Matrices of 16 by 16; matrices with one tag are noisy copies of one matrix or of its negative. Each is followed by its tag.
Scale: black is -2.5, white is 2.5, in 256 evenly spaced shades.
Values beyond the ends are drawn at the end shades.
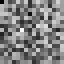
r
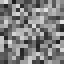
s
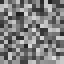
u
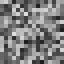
s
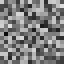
u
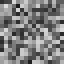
s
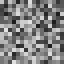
r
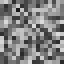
s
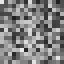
r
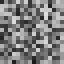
r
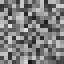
u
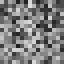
r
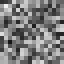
s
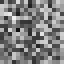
r
